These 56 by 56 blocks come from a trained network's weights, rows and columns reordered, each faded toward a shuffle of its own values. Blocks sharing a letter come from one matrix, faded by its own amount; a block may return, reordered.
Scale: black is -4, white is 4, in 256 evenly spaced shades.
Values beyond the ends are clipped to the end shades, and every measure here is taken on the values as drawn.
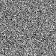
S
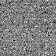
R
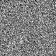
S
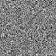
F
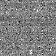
R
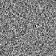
F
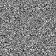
F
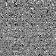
R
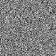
F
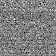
R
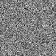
F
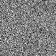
S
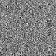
F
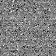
R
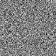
F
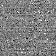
R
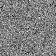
S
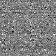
R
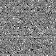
R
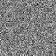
F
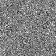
S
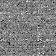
R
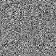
F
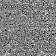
R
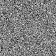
S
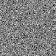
F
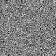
F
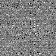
R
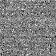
R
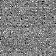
R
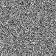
S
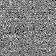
R
